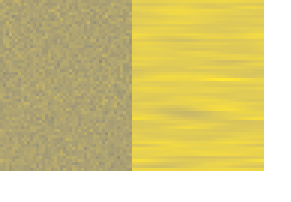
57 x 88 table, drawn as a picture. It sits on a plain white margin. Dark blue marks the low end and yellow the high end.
The table splits into one row of 2 panels. Panel 1,1: high, fine-grained, faint in contrast. Panel 1,2: very high, streaked across, faint in contrast.
